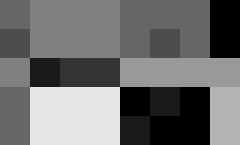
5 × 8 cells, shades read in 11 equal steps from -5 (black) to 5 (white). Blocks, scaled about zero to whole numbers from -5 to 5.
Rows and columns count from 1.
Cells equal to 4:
6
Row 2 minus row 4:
-1 -4 -4 -4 4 2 4 -7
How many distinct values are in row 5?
5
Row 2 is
-2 0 0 0 -1 -2 -1 -5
